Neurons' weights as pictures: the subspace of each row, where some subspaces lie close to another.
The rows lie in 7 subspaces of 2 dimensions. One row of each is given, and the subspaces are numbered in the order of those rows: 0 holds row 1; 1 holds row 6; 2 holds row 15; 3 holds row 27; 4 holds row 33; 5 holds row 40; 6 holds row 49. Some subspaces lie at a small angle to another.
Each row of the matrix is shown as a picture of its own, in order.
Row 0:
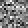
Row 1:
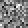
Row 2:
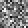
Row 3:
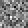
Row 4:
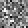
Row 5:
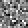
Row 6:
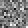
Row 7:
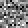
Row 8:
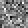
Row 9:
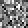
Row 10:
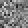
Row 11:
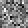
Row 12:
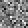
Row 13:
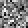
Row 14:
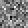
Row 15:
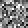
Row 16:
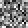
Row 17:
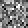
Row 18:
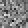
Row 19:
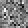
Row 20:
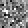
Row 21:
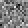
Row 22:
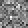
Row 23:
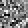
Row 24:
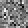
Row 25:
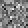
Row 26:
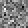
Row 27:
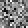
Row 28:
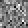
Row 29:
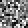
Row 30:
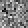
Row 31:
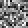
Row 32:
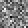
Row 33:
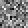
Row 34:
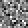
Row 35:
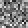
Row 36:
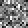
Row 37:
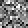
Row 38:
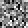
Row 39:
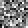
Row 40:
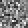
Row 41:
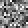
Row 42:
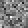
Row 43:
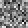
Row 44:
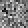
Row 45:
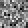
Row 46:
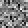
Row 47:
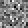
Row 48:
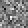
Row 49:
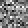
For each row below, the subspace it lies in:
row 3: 4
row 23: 5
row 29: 5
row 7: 6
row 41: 2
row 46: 6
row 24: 1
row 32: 3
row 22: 6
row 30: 5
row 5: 3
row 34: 3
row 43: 0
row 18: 5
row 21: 0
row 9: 2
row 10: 0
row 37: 6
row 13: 4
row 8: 1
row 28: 0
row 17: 2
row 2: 3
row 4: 3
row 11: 1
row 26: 4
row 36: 6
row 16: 0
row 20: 5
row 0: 6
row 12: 3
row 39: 1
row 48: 4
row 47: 2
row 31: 6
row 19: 1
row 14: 4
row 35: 0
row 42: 1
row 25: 2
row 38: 2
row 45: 4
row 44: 5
